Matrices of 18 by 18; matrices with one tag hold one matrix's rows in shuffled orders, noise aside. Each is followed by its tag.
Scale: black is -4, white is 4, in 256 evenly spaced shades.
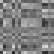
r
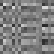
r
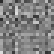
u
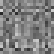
u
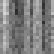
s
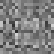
u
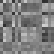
r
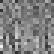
u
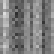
s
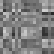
r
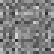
u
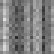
s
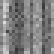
s
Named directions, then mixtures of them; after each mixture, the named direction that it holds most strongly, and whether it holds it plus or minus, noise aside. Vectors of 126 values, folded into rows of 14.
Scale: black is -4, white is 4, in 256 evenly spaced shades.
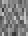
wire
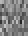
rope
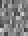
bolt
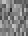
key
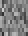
wire, minus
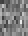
rope, minus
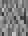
wire, minus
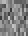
key, plus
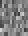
bolt, plus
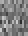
rope, plus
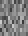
rope, minus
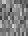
key, plus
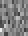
bolt, plus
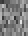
rope, minus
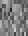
key, plus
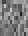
key, minus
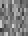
bolt, minus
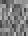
key, minus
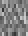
wire, plus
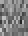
rope, plus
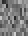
key, minus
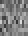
rope, minus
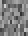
bolt, minus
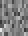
bolt, plus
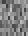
key, minus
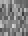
key, plus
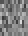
rope, minus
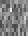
key, minus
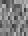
key, minus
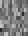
bolt, minus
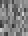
bolt, plus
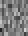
bolt, minus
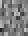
bolt, minus
